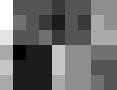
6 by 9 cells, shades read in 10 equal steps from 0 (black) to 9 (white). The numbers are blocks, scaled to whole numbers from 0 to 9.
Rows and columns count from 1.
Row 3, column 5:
2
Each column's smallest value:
6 0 1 1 1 3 2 3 3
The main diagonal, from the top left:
9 4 3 1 7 5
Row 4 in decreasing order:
7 6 5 5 4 4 1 1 0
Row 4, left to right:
6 0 1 1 7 5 5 4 4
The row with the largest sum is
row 3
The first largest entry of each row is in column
1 1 1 5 1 1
